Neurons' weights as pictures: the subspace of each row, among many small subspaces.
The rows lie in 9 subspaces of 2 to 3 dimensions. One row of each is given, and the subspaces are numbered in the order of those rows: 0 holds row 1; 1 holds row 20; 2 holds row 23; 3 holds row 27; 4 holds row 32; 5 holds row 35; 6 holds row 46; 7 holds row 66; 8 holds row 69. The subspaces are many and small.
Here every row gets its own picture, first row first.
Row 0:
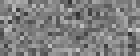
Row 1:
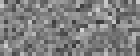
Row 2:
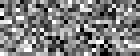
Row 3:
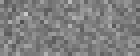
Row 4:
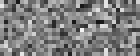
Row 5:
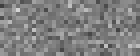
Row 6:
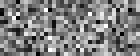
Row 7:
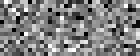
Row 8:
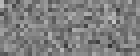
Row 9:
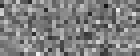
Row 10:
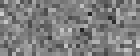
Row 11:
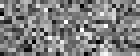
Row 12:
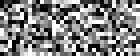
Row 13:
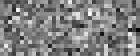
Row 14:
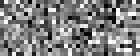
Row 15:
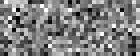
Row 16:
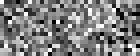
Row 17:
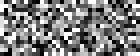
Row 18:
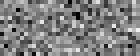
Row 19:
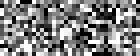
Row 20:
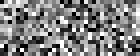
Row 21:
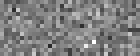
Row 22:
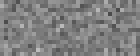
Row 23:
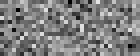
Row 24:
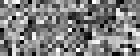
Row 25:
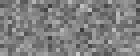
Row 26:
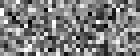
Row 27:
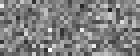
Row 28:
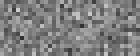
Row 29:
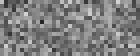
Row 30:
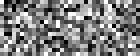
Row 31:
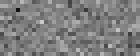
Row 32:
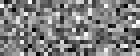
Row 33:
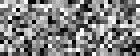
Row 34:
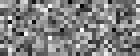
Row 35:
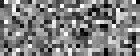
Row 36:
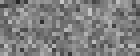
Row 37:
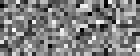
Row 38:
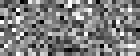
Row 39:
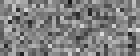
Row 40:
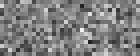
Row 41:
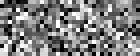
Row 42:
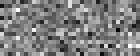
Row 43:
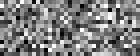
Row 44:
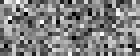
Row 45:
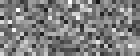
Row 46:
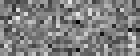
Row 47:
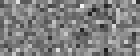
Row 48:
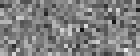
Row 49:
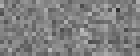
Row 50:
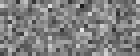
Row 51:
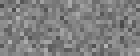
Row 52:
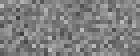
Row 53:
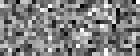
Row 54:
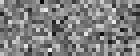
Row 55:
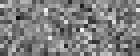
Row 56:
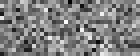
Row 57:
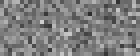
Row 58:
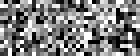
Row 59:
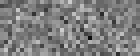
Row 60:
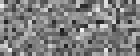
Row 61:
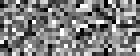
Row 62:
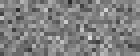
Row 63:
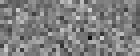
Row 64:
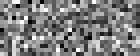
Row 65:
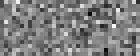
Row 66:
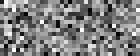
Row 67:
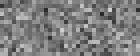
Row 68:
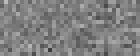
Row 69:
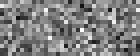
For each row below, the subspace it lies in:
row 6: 4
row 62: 2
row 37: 0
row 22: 0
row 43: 3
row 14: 8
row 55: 8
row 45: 2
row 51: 3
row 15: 5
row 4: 0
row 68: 3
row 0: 6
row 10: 8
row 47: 5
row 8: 7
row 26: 4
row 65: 5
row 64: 1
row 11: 2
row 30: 7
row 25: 5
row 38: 4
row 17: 7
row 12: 1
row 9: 4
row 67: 8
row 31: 4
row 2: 2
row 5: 4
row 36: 7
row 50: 5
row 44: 8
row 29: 7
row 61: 0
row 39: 6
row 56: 2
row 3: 7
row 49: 6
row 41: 8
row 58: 1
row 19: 6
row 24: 1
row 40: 6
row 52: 3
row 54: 1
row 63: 1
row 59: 1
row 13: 6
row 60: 0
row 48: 7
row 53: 5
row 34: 5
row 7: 4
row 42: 4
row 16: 1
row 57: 7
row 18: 2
